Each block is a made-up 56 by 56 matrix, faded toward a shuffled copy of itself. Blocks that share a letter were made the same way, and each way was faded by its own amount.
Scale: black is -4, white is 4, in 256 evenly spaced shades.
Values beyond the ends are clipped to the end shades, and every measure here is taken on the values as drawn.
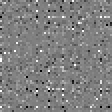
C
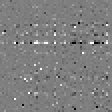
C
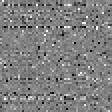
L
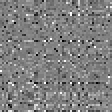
L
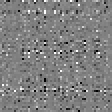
C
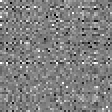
L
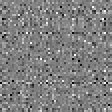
L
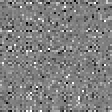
L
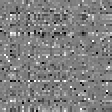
L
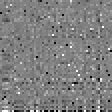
L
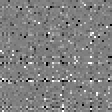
L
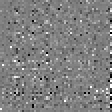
C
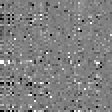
C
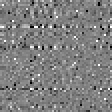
L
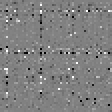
C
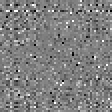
L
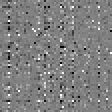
C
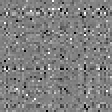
L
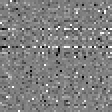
L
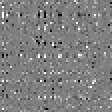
C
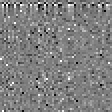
L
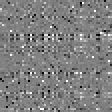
L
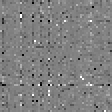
C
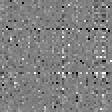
C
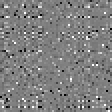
L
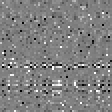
L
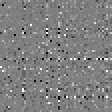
C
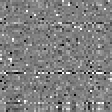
L
